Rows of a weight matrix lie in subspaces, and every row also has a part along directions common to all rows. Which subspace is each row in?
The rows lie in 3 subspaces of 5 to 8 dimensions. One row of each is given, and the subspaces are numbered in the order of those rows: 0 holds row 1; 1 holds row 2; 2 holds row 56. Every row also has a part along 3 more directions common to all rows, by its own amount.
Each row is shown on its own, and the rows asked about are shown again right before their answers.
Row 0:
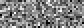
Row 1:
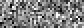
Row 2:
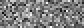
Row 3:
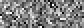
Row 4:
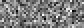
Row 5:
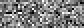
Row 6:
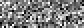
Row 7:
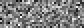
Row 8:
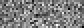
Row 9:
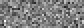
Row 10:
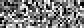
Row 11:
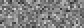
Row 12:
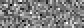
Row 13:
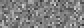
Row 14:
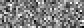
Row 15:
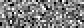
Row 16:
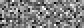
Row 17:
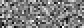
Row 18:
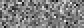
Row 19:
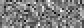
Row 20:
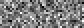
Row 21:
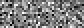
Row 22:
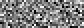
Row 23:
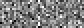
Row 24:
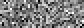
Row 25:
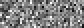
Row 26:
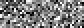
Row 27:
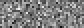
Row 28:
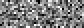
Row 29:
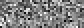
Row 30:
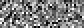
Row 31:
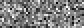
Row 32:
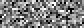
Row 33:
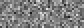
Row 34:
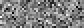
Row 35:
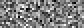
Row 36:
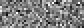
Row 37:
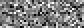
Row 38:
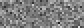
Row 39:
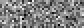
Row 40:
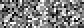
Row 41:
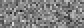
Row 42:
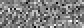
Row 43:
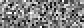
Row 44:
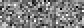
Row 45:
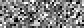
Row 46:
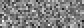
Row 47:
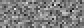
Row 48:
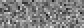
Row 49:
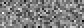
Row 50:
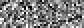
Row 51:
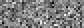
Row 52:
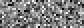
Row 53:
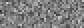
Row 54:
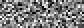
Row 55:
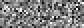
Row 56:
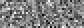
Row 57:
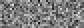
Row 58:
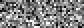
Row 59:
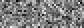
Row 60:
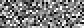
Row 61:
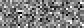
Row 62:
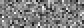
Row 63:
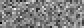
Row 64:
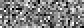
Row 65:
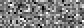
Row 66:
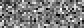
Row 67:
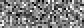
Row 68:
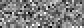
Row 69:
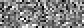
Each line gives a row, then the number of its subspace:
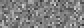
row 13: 2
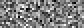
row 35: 2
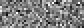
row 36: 1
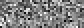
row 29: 2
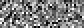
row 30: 2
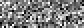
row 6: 0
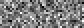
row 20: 0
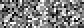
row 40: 2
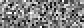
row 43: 0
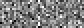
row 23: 0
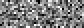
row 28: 2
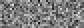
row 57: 0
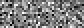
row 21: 0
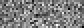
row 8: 0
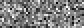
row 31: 1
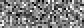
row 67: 1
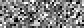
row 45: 1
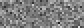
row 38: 0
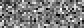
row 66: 0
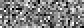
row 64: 1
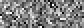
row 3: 0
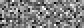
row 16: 0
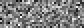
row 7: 1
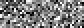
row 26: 1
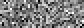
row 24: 1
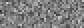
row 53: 1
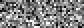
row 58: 2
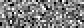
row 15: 0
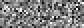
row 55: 1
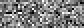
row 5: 1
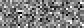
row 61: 1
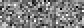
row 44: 0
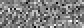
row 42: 1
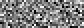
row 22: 0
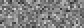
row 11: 1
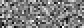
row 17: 0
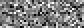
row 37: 0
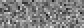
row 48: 1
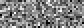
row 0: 2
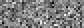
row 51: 2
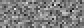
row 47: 1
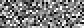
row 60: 1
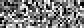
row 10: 1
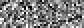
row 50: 2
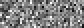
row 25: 2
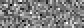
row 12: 2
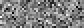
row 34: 0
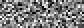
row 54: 1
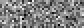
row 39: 0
